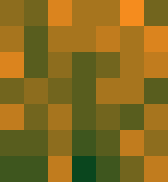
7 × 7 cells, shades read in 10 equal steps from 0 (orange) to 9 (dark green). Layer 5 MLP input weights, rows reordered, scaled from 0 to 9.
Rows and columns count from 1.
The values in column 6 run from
0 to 6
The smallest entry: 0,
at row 1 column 6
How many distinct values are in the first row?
5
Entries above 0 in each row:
6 7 7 7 7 7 7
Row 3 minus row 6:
-5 0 0 -1 -1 1 -2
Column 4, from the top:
3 3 6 6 6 7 9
